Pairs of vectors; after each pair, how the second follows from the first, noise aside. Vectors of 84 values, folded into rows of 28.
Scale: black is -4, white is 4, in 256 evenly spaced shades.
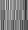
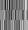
negated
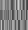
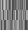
wrapped around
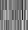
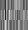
wrapped around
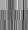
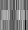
wrapped around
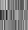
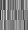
sign-scrambled
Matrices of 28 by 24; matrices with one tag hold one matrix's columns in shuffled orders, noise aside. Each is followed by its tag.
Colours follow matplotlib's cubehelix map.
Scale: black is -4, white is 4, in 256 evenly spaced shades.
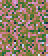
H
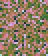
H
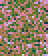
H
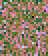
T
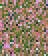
H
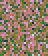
H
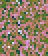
T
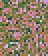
H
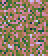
H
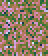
T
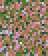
T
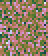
T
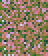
H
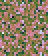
T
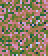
H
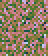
H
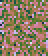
T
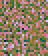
H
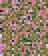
H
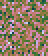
T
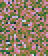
H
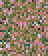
H
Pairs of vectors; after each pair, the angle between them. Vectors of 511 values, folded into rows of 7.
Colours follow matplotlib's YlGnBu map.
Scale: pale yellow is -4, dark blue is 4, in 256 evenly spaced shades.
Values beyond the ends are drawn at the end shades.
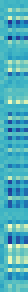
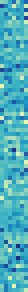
partly opposed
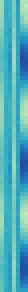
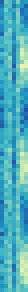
nearly opposite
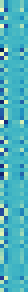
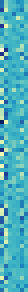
nearly opposite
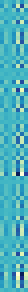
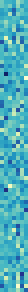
partly aligned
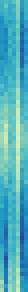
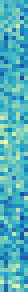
partly aligned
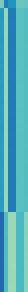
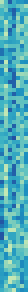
partly aligned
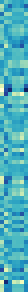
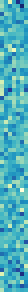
partly aligned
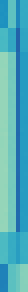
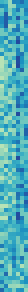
partly aligned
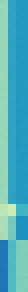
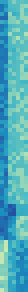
nearly opposite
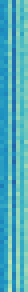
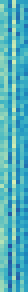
nearly opposite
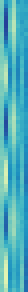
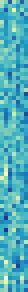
partly aligned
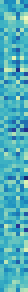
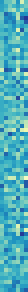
nearly opposite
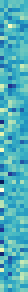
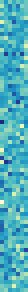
partly aligned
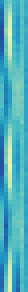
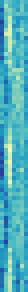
nearly parallel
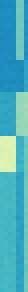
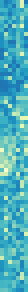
partly aligned
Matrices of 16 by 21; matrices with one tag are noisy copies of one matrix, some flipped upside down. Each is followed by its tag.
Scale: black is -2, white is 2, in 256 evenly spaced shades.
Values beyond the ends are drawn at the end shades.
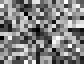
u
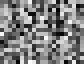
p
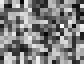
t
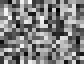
p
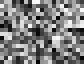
u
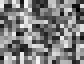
t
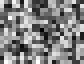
t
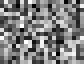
p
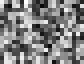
t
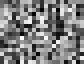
p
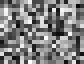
p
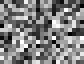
u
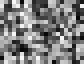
t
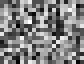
p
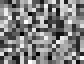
p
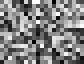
u
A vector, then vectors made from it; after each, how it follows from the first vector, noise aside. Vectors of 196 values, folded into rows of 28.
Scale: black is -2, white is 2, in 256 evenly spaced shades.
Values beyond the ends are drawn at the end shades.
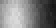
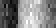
wrapped around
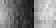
wrapped around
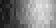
reversed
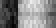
wrapped around
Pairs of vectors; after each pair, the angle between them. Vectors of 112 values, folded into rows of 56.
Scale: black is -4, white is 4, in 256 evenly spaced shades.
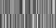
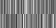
orthogonal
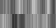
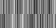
partly opposed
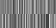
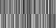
partly opposed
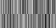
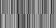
partly opposed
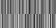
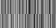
nearly parallel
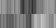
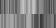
nearly opposite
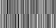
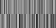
partly opposed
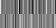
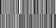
nearly opposite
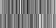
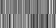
orthogonal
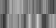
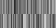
partly opposed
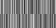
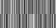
nearly parallel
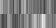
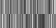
partly opposed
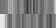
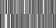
orthogonal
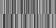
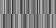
nearly parallel
